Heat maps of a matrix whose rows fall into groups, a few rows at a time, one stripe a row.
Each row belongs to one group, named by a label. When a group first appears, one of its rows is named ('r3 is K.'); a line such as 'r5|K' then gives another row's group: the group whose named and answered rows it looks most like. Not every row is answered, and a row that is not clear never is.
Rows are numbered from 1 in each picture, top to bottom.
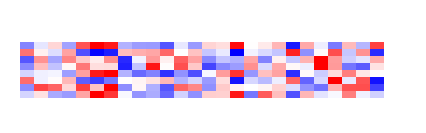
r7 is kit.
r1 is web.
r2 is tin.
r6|tin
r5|web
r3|kit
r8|web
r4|kit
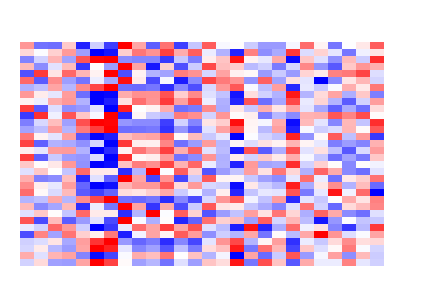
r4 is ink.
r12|web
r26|ink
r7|web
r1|ink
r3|web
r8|tin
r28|kit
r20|ink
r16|tin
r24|ink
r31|tin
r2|tin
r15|ink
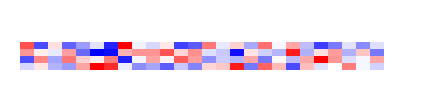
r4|web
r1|ink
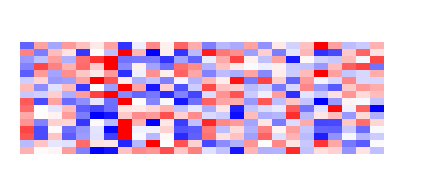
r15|kit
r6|web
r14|ink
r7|ink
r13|ink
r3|web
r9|ink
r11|tin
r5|kit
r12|ink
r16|tin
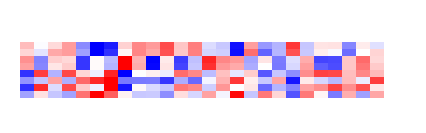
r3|ink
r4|ink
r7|kit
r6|web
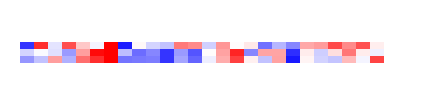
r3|web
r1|kit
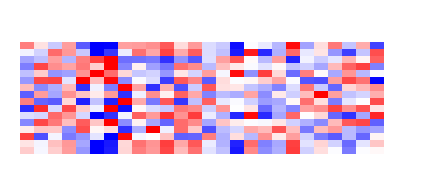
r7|ink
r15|tin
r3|web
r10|kit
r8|kit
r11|tin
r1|tin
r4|kit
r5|web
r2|tin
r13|kit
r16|tin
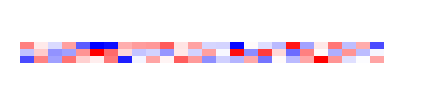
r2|web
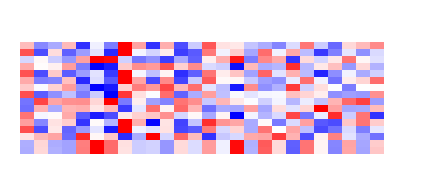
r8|ink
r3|web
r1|ink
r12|ink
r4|tin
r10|kit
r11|tin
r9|kit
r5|ink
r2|ink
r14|kit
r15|web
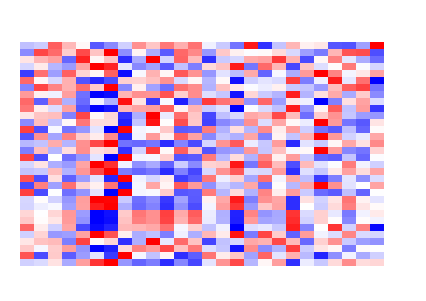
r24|web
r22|ink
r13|ink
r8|tin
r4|web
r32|web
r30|tin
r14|kit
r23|web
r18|web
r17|ink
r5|kit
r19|web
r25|tin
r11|kit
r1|tin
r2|kit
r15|web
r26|tin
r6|tin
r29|kit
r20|ink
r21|kit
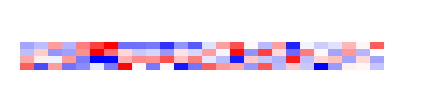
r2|web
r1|web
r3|tin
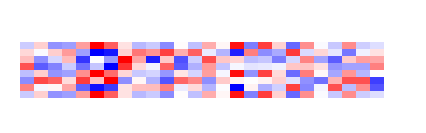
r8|web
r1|web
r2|tin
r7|tin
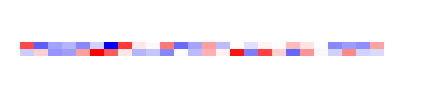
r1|ink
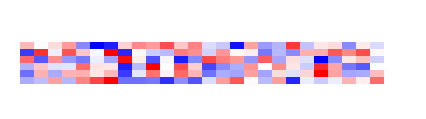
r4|kit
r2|kit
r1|tin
